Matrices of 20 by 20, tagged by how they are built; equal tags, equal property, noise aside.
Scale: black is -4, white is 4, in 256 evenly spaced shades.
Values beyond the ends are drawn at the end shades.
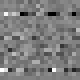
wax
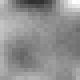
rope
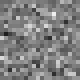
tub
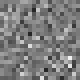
tub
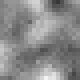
rope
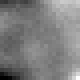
rope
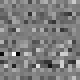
wax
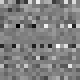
wax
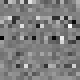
wax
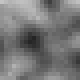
rope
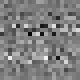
wax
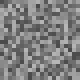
tub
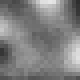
rope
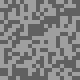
tub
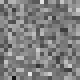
tub
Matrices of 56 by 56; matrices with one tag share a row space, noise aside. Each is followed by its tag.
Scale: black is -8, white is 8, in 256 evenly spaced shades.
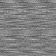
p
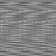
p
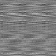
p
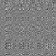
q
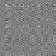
q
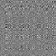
q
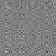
q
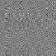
q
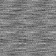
p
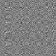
q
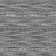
p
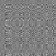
q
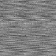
p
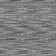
p
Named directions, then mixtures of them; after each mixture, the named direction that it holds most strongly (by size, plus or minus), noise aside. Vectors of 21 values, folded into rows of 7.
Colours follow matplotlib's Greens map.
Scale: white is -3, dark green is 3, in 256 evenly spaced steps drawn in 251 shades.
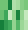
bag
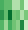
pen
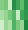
bag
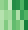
pen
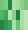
bag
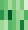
pen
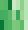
bag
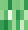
bag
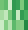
bag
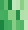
bag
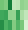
bag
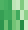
pen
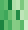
bag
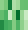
bag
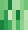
bag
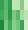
pen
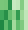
bag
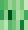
pen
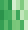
pen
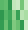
pen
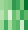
pen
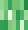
pen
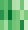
pen
